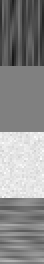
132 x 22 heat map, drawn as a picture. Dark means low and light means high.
It is made of 4 by 1 panels. Panel 1,1: low, streaked downward. Panel 2,1: middling, flat. Panel 3,1: very high, fine-grained, faint in contrast. Panel 4,1: middling, streaked across.
